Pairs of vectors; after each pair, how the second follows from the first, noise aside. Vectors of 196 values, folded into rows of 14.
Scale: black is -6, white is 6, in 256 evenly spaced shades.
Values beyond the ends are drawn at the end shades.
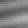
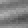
negated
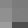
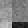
scaled up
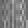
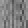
negated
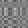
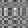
scaled up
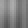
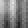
scaled up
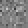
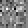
scaled up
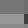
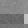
negated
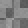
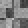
scaled up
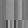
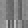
negated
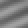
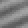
negated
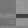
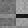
scaled up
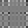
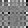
scaled up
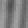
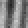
scaled up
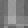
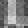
scaled up
